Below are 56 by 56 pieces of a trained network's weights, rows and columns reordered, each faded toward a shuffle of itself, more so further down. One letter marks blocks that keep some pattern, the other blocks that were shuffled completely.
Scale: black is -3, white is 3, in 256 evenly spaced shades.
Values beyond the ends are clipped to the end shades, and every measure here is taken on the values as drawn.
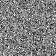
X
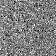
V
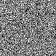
X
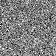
X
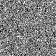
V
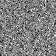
X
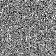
V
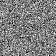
X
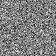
V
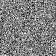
X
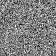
X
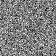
X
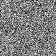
X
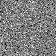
X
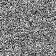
V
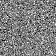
X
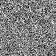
X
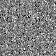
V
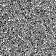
X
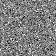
X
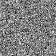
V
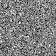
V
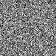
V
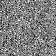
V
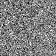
X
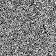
X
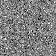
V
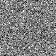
V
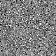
V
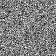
V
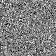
X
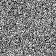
X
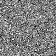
X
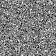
X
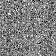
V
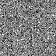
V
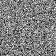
X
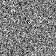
V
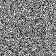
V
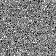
X
